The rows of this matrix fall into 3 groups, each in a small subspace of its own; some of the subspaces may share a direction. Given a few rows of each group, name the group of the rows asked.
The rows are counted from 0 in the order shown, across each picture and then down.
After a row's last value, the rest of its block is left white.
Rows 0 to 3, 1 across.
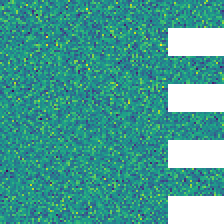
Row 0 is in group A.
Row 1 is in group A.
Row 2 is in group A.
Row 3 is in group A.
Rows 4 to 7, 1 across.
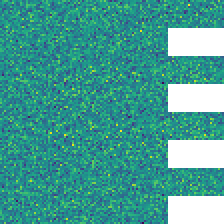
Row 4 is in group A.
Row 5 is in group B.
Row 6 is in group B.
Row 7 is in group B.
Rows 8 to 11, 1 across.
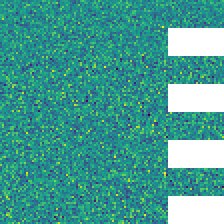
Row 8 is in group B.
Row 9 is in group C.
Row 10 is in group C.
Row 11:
A
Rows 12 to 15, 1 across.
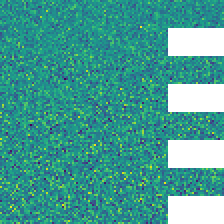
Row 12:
A
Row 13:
B
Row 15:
B
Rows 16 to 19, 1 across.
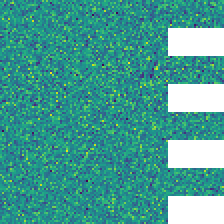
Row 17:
C
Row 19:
A
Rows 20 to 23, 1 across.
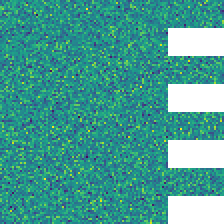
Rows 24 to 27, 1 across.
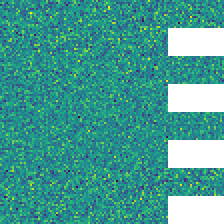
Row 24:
B
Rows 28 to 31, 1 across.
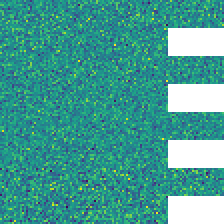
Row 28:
C
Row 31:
B
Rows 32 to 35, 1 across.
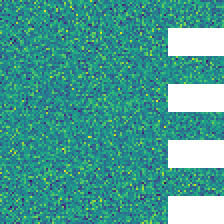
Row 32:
B
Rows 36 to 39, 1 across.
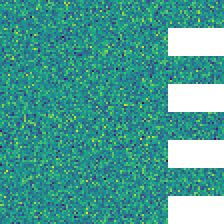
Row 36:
B
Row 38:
A
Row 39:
C
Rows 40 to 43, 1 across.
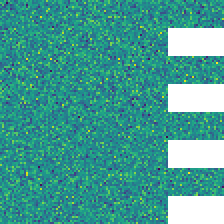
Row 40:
A
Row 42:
C
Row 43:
A
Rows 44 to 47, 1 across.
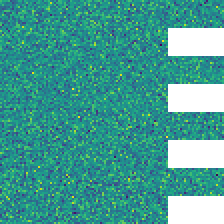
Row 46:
C
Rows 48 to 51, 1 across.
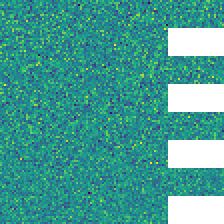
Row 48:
C
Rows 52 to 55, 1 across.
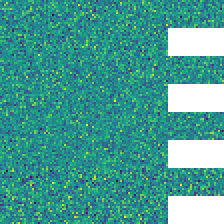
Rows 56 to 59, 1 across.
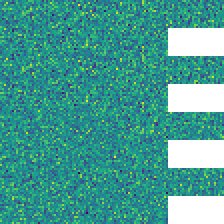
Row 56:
C
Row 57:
C
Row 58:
C
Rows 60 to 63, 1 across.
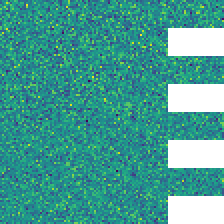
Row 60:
A
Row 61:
B
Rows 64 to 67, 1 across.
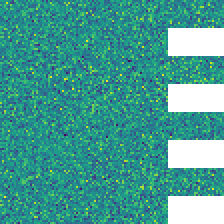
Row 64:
A
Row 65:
B
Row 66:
B
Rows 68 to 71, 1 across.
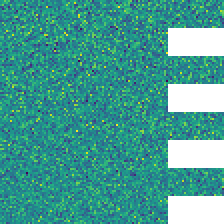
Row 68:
A
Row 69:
C
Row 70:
B
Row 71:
A
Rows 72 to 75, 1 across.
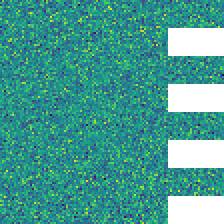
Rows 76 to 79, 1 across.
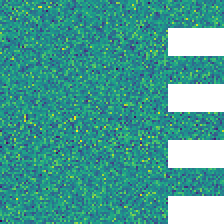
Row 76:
A
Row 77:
B
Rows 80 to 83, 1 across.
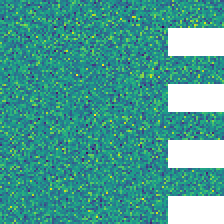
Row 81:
C
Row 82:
B
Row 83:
B
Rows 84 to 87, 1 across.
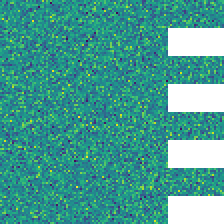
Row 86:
C
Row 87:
C
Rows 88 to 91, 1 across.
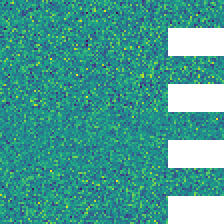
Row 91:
B
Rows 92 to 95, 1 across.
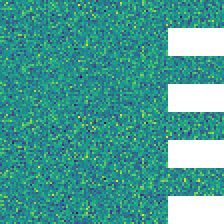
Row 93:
B
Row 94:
C
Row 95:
A
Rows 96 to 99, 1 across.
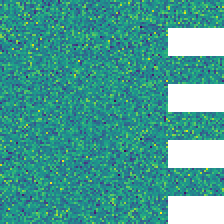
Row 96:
A
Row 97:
C
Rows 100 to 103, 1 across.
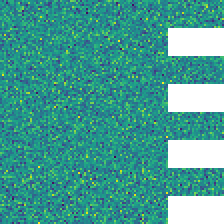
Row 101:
B
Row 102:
C
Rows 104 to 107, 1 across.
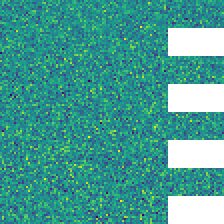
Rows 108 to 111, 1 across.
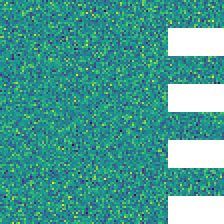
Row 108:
C
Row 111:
C
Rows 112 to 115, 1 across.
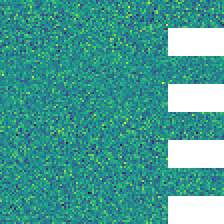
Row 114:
B
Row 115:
B
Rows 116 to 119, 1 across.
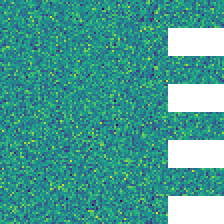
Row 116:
C
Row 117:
C
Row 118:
B
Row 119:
B
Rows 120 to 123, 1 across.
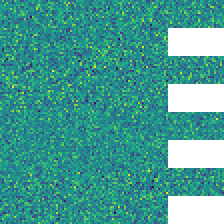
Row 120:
B
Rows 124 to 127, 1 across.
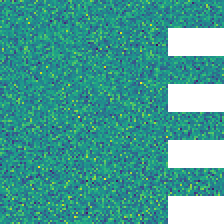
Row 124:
B
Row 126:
C
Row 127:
C
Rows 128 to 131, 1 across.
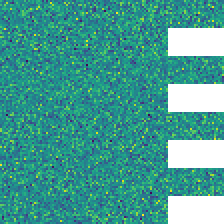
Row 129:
A
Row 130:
A
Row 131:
B
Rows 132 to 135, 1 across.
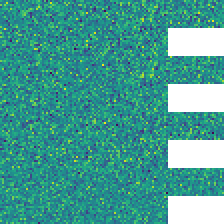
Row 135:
C
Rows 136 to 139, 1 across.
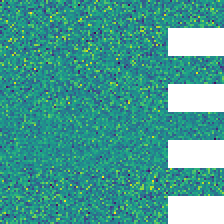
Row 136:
B
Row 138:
A
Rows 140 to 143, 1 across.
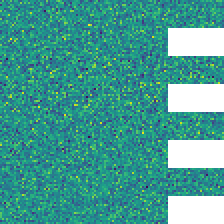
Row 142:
B
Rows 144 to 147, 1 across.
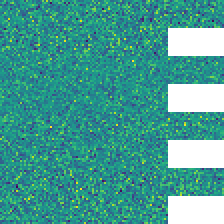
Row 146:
A
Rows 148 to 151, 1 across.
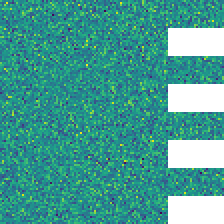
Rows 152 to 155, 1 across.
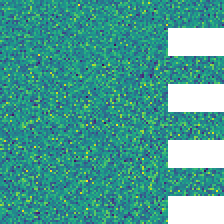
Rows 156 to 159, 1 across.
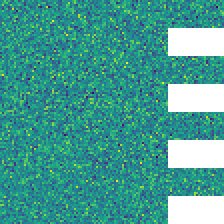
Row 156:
A
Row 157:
B
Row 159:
B
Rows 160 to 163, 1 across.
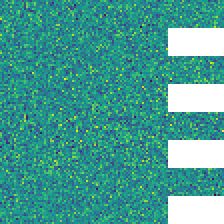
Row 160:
A
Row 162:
A
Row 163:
A
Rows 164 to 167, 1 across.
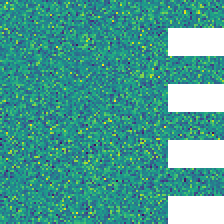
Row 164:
A
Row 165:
C
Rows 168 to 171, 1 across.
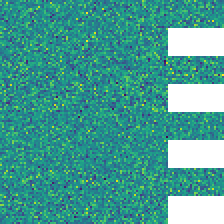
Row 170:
C
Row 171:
C
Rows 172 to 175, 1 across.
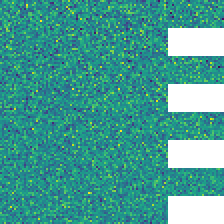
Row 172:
A
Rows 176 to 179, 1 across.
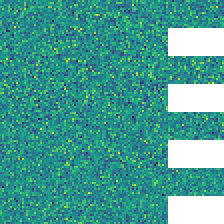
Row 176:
A
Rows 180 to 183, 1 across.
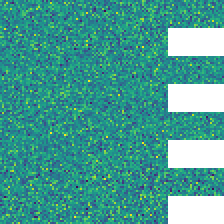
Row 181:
B
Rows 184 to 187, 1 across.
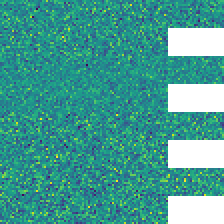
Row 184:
B
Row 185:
A
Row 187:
A
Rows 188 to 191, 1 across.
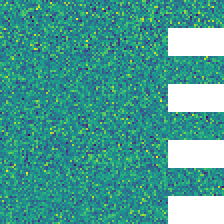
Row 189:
A
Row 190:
B
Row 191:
A
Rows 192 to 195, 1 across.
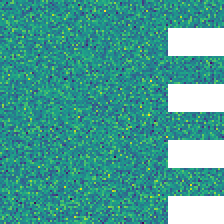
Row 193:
B
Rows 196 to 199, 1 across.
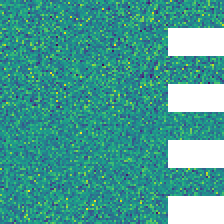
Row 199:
B
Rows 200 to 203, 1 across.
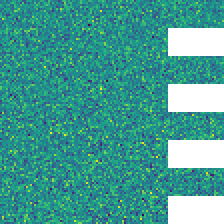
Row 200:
B
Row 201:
B
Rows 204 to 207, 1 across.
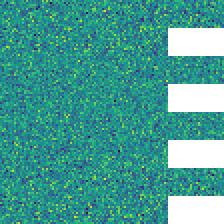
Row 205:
C
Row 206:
B
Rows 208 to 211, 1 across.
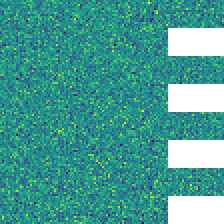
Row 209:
B
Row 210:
B
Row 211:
B
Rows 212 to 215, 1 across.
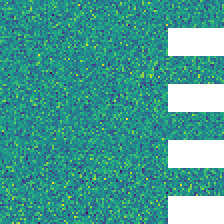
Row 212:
C
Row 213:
C
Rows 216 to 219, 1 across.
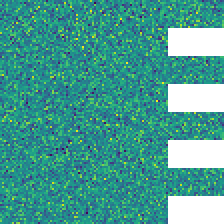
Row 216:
B
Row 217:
B
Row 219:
C
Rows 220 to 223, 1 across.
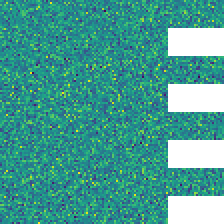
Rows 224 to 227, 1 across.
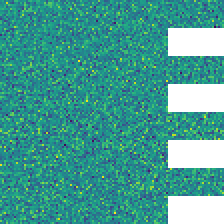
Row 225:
C
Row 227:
C
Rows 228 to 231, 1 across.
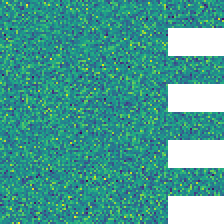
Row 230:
B
